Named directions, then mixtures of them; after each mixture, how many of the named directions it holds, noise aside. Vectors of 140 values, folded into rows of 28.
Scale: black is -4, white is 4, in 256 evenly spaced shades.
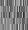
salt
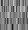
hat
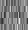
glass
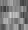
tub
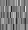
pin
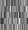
one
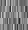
two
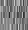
one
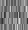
one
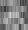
one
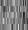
three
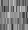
two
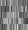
three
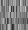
two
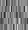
two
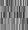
two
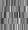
one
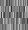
three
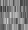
two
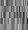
three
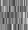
three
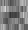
one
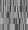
three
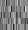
two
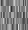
three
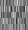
three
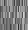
one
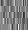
two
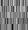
one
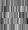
three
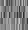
two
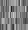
three
